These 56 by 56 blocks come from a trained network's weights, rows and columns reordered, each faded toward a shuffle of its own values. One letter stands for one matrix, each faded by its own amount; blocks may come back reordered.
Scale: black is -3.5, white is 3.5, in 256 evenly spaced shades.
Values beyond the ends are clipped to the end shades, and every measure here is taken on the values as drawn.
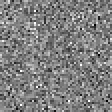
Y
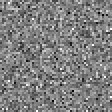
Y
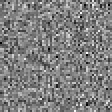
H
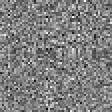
H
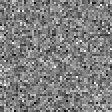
Y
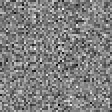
H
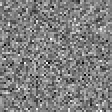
Y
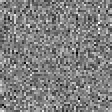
H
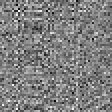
H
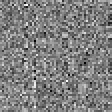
H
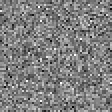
Y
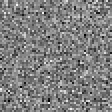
Y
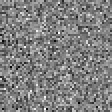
Y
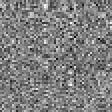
H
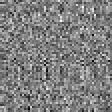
H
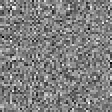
H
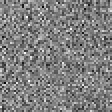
H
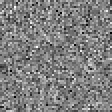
Y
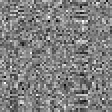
H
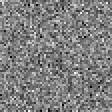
Y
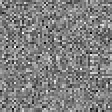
H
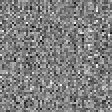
H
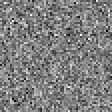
Y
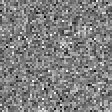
Y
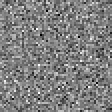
Y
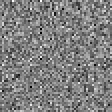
H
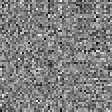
H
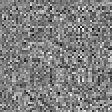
H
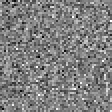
Y
